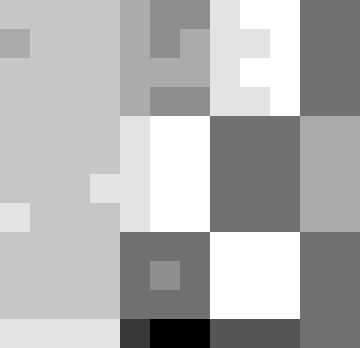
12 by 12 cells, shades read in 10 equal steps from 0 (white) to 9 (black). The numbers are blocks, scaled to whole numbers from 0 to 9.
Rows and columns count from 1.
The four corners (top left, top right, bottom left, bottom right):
2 5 1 5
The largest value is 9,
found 2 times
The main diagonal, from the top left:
2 2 2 2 1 0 0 5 0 0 5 5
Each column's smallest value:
1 1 1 1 1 0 0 0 0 0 3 3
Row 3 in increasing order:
0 0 1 2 2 2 2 3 3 3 5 5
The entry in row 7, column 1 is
2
